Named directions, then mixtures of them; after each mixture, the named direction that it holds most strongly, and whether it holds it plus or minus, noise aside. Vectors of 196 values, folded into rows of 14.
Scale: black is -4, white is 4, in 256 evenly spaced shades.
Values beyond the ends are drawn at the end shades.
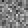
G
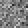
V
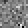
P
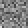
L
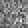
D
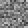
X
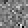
P, plus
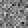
V, plus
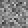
L, minus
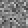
L, minus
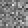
V, minus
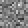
G, minus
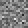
X, minus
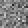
V, plus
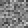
X, minus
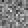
G, plus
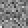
L, plus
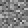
X, minus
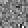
P, minus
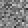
V, minus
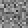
L, plus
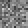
V, minus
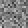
L, plus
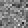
V, plus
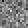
G, plus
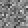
V, minus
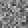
V, plus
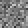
V, minus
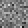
L, minus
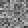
X, minus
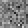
P, minus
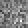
D, plus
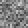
G, minus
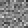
X, minus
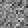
V, plus
